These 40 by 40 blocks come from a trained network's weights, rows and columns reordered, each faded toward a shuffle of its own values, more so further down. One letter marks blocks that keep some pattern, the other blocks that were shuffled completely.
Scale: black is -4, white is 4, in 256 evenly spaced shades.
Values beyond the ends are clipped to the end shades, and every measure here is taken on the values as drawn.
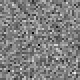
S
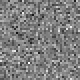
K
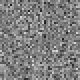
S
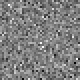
K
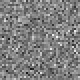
K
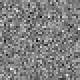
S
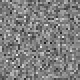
K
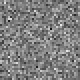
K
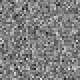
S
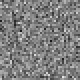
S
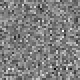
S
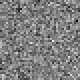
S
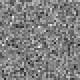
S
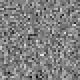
S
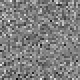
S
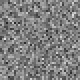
S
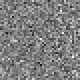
K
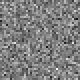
S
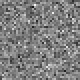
K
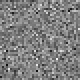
S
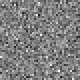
S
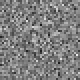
S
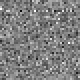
S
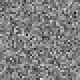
K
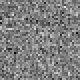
S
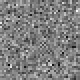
S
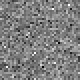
K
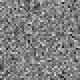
K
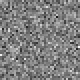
K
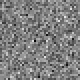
K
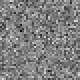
K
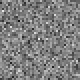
K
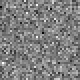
K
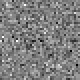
S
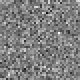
S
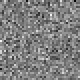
S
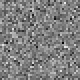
K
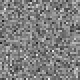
K
